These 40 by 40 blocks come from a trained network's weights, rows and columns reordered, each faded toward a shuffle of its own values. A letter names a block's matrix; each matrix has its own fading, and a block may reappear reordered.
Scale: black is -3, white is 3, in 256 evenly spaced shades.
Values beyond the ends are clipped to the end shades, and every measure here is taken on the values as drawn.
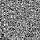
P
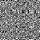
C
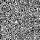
P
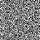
P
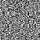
P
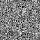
P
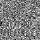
P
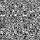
C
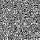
P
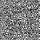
P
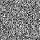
P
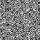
C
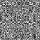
C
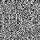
P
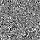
P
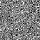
P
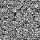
P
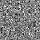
P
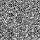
P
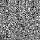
P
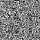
C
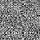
C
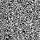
P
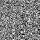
P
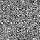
C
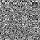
C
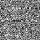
C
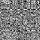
C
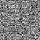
C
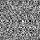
C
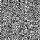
P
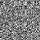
C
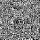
C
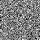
P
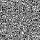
P
